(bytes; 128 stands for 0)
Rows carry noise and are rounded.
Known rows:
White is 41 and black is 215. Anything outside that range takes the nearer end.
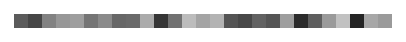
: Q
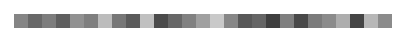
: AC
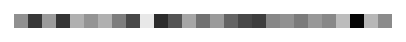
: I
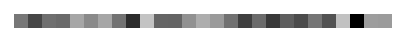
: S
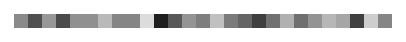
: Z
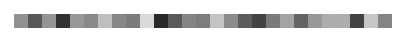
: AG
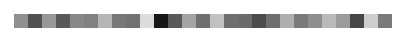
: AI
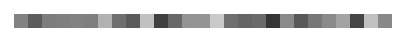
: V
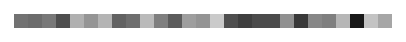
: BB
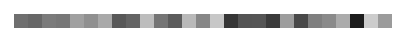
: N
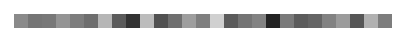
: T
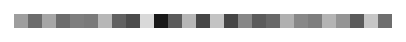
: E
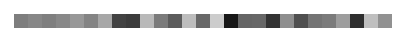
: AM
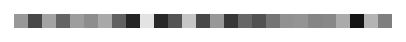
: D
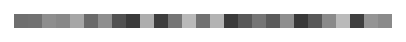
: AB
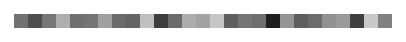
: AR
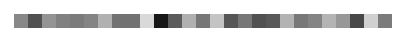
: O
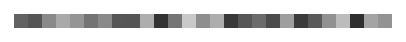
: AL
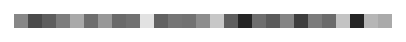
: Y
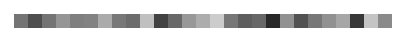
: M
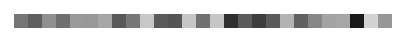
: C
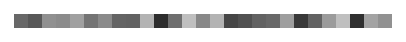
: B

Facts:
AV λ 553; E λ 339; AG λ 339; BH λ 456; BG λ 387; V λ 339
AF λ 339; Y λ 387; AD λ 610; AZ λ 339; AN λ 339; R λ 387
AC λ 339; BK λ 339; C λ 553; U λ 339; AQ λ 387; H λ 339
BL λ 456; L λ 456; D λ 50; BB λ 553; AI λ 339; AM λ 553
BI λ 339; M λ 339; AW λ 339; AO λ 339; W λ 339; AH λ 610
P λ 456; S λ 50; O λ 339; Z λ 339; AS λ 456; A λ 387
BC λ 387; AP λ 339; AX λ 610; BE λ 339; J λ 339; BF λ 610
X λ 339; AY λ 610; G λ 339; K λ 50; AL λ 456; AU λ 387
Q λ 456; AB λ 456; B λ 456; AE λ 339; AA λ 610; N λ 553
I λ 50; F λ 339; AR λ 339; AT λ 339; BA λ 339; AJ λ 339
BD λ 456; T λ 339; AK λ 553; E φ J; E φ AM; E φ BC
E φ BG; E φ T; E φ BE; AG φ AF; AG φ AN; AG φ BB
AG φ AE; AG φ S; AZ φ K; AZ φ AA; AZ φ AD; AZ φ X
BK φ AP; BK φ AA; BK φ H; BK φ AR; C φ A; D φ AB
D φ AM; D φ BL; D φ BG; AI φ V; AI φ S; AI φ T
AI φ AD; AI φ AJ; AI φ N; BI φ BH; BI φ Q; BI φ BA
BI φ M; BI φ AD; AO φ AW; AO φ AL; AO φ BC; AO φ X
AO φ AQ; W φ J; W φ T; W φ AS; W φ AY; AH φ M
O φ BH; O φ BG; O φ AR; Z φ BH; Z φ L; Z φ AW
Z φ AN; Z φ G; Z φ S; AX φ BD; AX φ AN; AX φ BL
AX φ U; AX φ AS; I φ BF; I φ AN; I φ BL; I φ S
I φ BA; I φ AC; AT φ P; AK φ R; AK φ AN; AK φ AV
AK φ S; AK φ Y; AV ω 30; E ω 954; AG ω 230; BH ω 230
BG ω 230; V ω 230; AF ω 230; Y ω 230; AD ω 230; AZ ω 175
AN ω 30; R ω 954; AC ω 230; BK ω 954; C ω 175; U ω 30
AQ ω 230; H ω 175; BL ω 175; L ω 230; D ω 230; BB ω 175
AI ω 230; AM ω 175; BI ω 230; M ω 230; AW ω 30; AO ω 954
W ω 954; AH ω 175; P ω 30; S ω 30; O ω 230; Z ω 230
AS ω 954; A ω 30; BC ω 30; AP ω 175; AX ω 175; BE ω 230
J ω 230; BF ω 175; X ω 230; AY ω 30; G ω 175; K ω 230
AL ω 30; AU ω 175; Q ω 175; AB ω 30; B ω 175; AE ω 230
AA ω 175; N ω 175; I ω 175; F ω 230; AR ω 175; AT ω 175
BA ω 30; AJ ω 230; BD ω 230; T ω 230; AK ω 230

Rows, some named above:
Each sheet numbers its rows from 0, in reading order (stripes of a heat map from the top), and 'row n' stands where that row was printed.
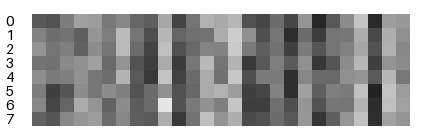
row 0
BH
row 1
AN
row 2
U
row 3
AB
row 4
BE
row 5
AD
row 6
A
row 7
P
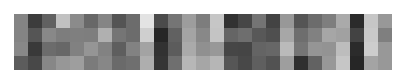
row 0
AQ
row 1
AT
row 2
AH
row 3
Q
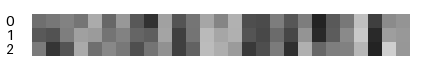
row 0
BL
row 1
BH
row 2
AA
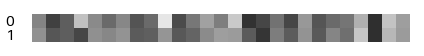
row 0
AQ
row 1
BF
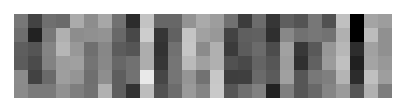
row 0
S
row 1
K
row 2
AL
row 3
Q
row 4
AU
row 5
T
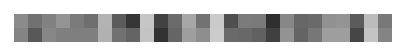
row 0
BE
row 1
F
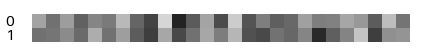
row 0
W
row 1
BD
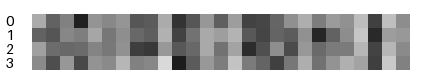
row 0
AX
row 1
L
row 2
AY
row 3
Z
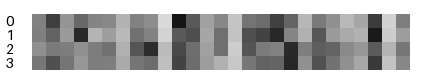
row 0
BI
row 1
AK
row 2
J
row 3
M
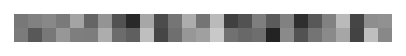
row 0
AS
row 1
AW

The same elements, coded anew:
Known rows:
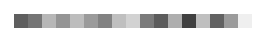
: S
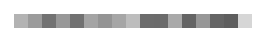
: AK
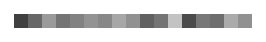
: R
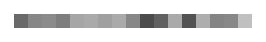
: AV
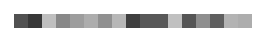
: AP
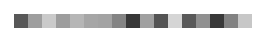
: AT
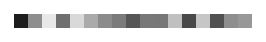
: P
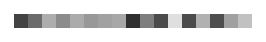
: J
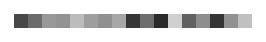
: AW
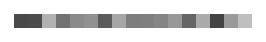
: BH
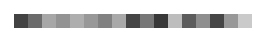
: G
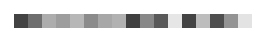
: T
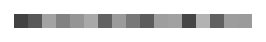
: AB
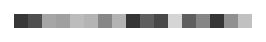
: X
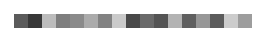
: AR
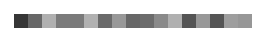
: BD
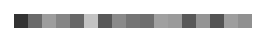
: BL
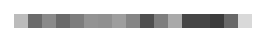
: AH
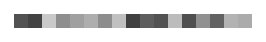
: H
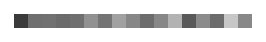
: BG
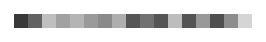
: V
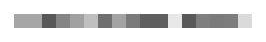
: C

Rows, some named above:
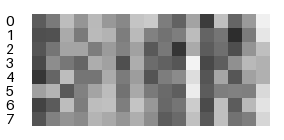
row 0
S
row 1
AD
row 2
AN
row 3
A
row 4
AS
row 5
C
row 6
K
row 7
N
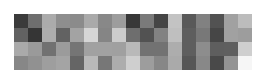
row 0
U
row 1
AA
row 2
AK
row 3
I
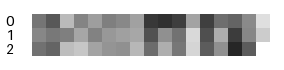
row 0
M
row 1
E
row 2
AI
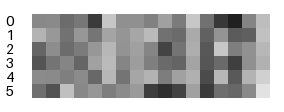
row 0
AX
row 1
AK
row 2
AM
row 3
BF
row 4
D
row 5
M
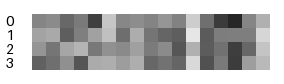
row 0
AX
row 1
C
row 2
AG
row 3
AY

